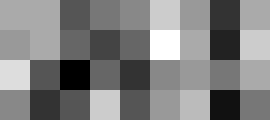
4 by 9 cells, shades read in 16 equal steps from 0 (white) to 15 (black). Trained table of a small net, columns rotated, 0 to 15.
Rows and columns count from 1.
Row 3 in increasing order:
2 5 6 7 8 9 10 12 15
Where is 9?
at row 2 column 3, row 2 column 5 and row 3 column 4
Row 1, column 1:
5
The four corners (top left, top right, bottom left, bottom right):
5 5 7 8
